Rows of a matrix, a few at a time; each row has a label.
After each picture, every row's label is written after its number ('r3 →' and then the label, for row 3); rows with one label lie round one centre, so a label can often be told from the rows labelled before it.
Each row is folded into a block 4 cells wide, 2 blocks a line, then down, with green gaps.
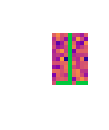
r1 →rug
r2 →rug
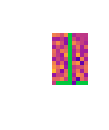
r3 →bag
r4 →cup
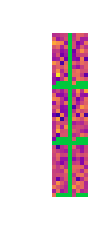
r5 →cup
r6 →rug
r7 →cup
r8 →rug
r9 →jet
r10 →jet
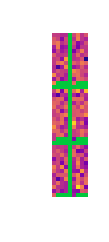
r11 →jet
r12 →rug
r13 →bag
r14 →bag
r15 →jet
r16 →cup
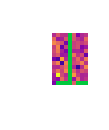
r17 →cup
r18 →jet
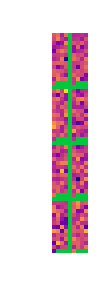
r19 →rug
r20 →jet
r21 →bag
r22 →jet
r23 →rug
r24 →jet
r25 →cup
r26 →rug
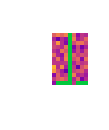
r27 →bag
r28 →jet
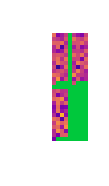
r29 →jet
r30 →jet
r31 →cup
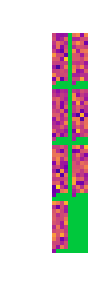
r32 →jet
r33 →bag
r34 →jet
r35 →cup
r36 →cup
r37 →bag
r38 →bag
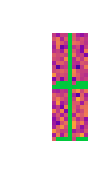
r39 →jet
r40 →jet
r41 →jet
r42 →bag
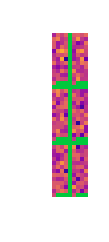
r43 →rug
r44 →rug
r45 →rug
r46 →jet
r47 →rug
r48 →jet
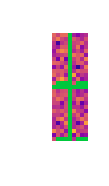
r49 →rug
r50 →jet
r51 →jet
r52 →jet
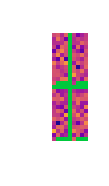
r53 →rug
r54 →jet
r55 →jet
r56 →jet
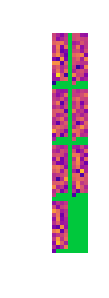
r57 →cup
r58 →jet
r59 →jet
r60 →jet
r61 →jet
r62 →cup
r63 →cup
